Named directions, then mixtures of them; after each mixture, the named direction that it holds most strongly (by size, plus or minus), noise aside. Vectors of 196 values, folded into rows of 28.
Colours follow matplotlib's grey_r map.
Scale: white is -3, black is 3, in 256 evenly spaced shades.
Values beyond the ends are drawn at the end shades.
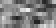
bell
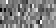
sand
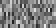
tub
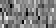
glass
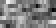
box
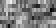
box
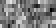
box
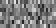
tub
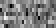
glass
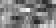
bell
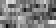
box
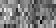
sand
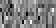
glass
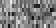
tub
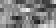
bell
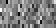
sand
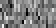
glass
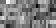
box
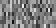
tub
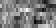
bell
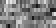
box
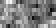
box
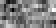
box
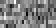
glass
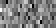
sand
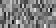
tub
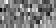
sand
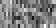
tub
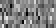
glass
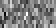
tub
